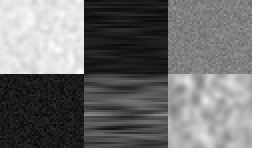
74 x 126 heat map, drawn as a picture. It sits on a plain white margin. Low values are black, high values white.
The table splits into 2 rows of 3 panels. Panel 1,1: very high, blotchy, faint in contrast. Panel 1,2: very low, streaked across, faint in contrast. Panel 1,3: middling, fine-grained, faint in contrast. Panel 2,1: very low, fine-grained, faint in contrast. Panel 2,2: low, streaked across. Panel 2,3: high, blotchy.
